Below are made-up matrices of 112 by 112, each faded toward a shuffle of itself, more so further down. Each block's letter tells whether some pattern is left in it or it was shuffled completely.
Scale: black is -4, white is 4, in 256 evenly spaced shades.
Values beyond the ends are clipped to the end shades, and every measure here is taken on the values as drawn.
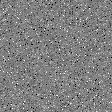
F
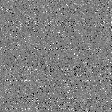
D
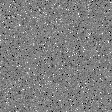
F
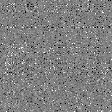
D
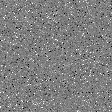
F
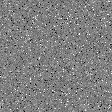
F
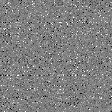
D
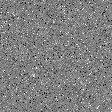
F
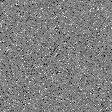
F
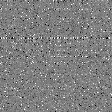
D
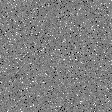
F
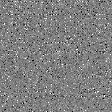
D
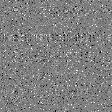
D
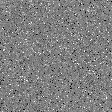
F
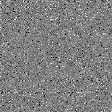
D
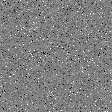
F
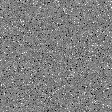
F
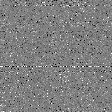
D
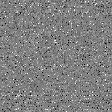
D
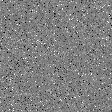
F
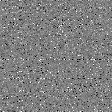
D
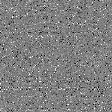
D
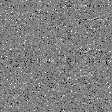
D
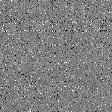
D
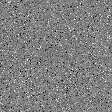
F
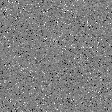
F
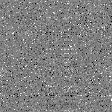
D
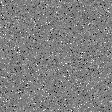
F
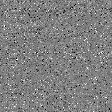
D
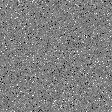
F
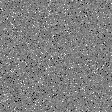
F
